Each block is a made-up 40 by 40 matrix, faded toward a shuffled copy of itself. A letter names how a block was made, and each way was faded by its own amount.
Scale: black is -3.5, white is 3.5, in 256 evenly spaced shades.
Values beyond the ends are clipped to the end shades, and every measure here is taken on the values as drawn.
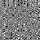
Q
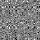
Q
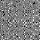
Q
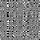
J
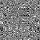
Q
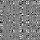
J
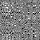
Q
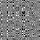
J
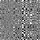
J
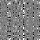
J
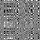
J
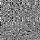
Q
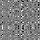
J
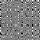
J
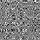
Q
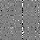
J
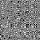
Q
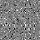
Q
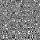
Q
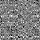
Q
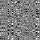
J
